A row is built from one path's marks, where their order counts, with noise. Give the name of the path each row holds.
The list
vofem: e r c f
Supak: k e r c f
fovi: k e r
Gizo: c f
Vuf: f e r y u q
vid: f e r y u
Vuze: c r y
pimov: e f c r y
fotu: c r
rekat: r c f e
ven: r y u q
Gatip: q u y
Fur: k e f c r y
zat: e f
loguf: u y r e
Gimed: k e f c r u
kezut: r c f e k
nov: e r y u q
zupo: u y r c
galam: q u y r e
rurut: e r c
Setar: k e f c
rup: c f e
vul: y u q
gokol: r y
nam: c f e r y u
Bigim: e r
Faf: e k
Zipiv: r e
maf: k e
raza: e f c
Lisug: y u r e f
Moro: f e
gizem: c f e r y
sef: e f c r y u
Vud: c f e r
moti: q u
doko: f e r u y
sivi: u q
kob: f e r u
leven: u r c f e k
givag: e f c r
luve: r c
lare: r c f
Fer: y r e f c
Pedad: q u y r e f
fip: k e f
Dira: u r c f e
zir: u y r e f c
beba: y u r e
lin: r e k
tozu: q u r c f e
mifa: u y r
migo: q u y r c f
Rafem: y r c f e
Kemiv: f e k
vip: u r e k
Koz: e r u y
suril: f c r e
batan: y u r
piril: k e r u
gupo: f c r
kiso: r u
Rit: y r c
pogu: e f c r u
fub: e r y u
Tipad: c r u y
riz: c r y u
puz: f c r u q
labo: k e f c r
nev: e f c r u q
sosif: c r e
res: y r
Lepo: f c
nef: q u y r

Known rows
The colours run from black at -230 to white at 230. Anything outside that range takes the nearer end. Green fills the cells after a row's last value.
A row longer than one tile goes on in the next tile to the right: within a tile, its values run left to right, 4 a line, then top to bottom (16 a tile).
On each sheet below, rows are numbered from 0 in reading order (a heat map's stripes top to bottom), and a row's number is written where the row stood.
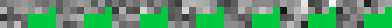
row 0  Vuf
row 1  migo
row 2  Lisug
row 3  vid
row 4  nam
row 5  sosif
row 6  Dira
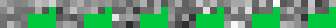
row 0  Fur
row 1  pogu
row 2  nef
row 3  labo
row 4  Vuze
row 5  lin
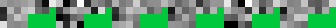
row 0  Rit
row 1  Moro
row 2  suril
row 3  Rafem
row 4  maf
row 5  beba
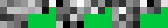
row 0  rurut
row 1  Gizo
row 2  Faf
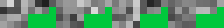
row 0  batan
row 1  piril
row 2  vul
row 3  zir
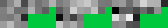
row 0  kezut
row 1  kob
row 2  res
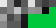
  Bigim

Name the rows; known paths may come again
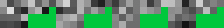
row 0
fip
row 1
batan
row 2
vip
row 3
fovi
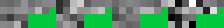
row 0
nev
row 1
riz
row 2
zir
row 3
Moro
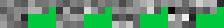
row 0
Vud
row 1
Lisug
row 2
doko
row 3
res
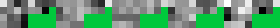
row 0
Bigim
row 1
zupo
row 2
gizem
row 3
loguf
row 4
Zipiv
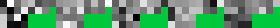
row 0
fotu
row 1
Vuze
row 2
gupo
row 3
Rit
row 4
Setar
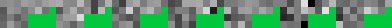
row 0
Gimed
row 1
galam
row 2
sef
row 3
vofem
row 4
Vuf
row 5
rup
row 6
Fer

